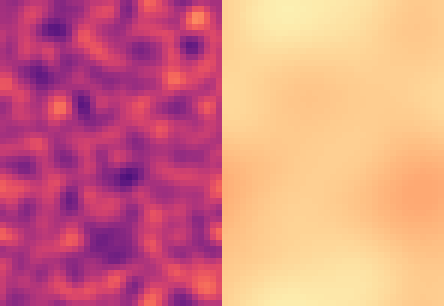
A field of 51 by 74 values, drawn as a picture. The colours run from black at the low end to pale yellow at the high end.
The table splits into one row of 2 panels. Panel 1,1: middling, blotchy. Panel 1,2: very high, smooth, faint in contrast.
